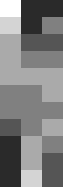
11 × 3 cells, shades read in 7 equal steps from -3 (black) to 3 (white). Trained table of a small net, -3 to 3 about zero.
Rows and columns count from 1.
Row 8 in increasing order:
-1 0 1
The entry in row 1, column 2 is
-2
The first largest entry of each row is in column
1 1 1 1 1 3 1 3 2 2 2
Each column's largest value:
3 2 1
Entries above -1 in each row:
1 2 1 3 3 3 3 2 2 1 1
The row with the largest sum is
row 5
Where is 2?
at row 2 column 1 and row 11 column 2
